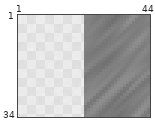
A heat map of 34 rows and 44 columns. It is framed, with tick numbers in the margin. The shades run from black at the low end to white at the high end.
It is made of 1 by 2 panels. Panel 1,1: very high, checkered, faint in contrast. Panel 1,2: middling, slanting up to the right, faint in contrast.
